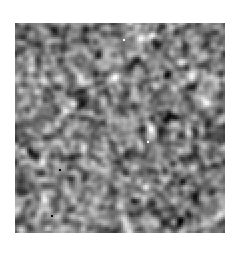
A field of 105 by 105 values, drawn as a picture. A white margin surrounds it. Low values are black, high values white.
Stripes: none. Mirror symmetry: none. Lone odd cells: 4, 2 higher and 2 lower than their neighbours. Average level on the scale: 50%. Grain: blotchy. Histogram: bell-shaped.
